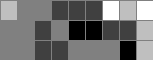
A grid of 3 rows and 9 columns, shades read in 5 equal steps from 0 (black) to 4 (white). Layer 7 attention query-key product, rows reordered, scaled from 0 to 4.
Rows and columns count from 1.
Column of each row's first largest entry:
7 9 9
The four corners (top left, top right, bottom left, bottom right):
3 4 2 3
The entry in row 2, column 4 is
2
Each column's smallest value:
2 2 1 1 0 0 1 0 3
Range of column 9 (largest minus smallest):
1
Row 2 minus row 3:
0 0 0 1 -2 -2 -1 1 0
